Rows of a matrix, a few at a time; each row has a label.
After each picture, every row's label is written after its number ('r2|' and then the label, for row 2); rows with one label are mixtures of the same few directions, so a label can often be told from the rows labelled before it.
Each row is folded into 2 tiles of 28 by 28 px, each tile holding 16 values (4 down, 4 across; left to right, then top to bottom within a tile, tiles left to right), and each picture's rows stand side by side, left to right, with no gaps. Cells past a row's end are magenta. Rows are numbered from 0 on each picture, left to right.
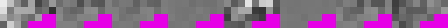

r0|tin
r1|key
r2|key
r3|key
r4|key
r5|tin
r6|key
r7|tin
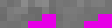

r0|key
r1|key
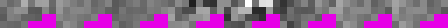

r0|key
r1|tin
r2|tin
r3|key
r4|key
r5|tin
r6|tin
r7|tin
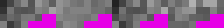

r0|tin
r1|tin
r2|tin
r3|key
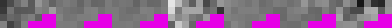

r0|tin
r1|key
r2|key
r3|tin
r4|tin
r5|key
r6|key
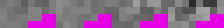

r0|key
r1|tin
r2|key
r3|key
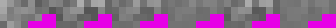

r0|tin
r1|key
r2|key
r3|key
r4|key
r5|key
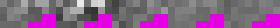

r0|key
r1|key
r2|tin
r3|key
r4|tin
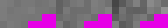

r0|tin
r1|tin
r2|tin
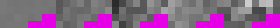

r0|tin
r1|tin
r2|tin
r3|tin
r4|key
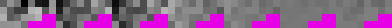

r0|key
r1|tin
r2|tin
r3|tin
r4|tin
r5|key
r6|key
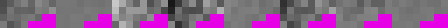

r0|tin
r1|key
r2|tin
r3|tin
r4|tin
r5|tin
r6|key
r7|key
